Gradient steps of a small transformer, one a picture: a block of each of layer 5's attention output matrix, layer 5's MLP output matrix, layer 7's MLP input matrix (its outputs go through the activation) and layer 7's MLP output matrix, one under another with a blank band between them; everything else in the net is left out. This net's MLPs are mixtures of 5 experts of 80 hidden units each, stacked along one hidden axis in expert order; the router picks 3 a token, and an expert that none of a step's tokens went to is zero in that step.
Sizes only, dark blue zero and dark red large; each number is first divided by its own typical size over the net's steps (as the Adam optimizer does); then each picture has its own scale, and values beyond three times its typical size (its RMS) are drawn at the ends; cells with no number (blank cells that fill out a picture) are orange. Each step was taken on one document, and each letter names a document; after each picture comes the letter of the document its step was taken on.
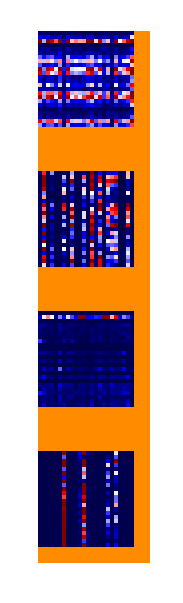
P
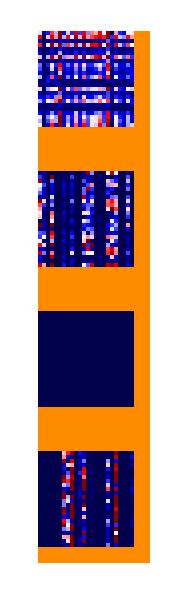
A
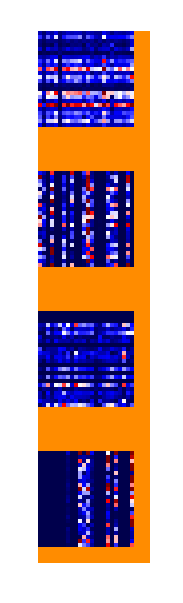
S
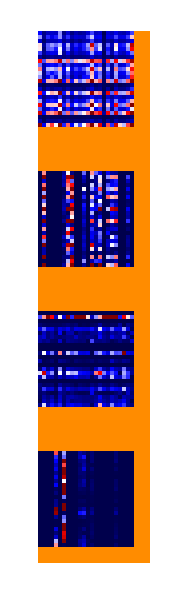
P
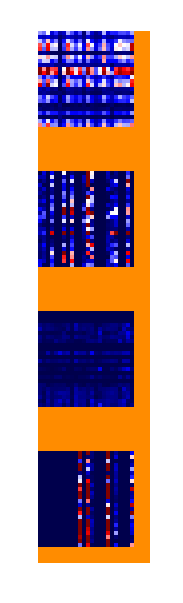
S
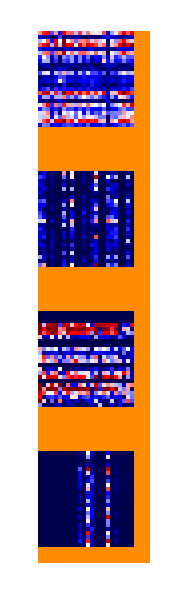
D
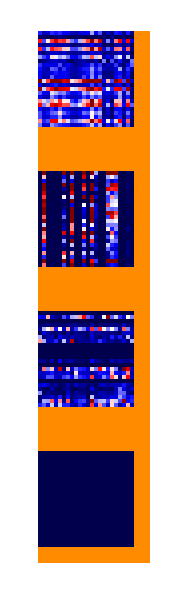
P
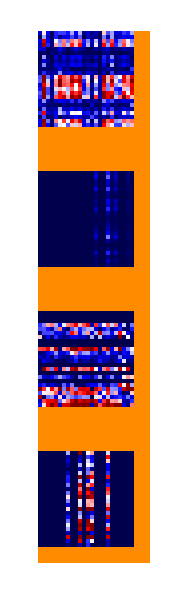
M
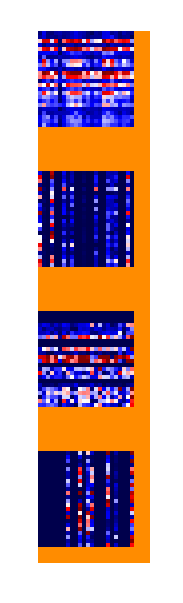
M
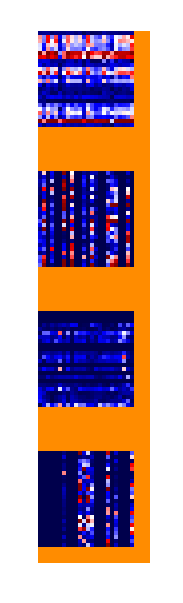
S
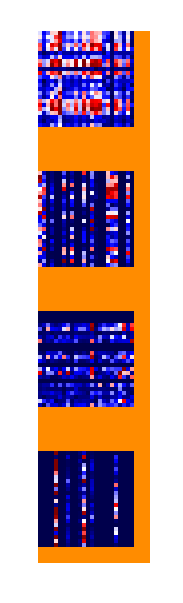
A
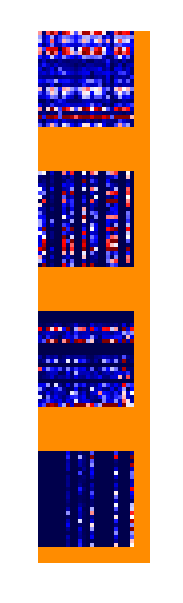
A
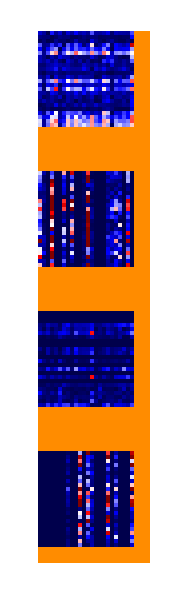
S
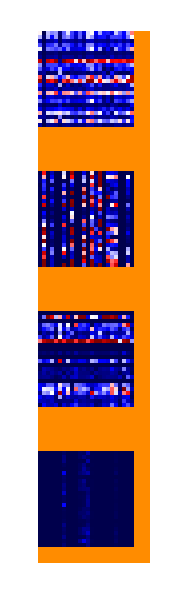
P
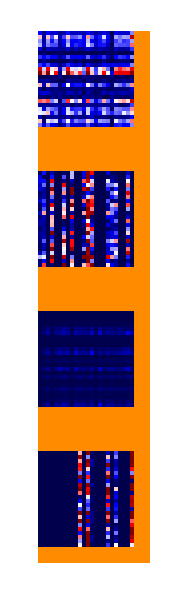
S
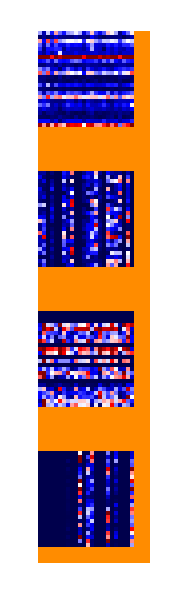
D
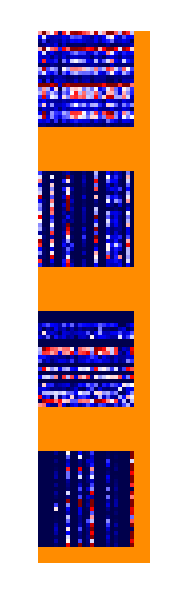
M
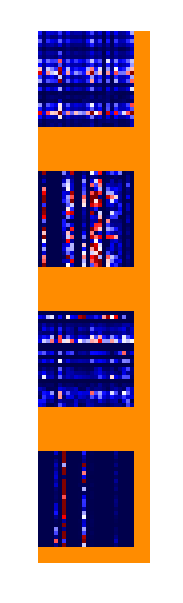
P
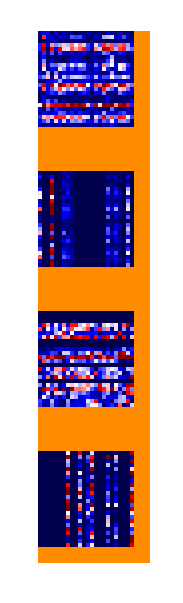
M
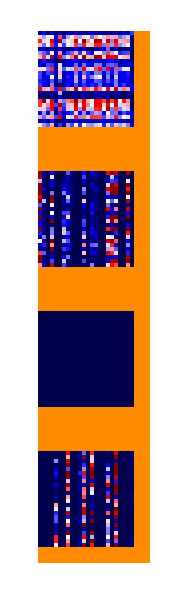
A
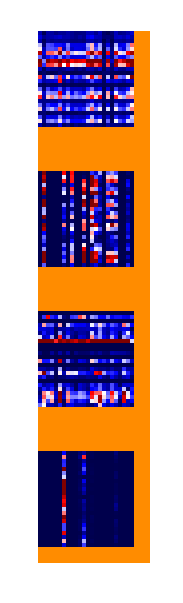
P
